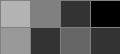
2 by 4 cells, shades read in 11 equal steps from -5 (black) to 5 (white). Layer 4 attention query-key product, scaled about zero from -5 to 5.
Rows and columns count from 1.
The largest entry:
2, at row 1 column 1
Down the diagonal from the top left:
2 -3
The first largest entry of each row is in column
1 1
